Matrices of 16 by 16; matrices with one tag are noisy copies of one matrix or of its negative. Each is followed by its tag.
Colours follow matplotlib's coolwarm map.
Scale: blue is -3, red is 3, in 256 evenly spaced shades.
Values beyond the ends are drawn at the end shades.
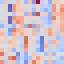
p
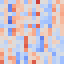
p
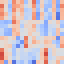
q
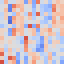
p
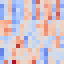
q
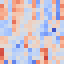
q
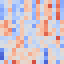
q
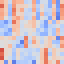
q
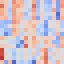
q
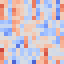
q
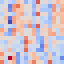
p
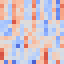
q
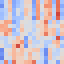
q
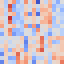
p
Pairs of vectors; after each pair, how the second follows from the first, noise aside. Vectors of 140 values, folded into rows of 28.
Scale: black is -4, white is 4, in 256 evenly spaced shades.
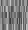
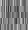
reversed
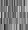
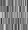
sign-scrambled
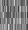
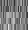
sign-scrambled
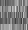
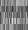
reversed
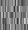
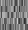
sign-scrambled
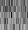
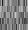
wrapped around
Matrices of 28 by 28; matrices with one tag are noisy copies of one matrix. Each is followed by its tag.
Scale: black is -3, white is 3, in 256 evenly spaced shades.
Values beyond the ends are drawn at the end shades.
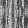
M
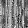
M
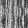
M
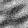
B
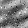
B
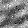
B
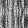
M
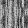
M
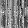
M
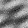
B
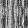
M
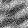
B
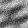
B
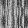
M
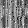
M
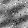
B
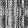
M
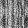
M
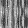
M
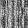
M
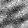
B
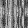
M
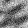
B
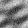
B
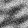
B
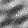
B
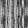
M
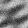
B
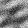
B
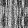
M
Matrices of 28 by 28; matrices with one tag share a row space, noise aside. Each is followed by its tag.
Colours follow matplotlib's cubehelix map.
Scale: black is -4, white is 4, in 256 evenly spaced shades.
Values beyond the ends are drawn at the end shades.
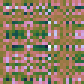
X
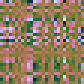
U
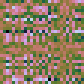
X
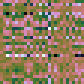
X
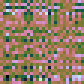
X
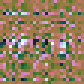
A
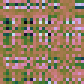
X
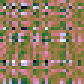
A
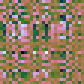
A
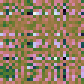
U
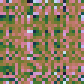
U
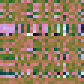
U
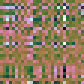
U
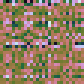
X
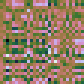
X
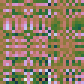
X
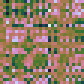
X
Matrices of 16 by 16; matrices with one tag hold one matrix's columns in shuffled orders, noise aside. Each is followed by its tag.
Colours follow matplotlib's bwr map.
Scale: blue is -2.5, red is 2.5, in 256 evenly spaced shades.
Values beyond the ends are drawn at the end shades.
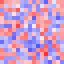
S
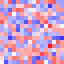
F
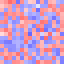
S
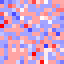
F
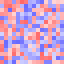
S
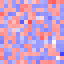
S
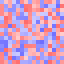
S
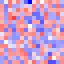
S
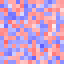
S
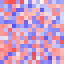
F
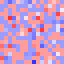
F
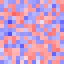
F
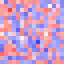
S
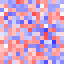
F
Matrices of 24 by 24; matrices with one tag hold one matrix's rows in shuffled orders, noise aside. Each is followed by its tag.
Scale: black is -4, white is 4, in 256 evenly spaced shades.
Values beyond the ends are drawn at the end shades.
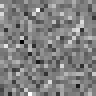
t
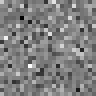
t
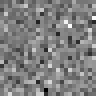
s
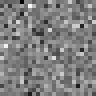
t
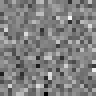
s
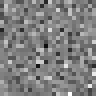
s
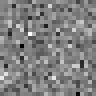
t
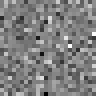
s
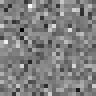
t
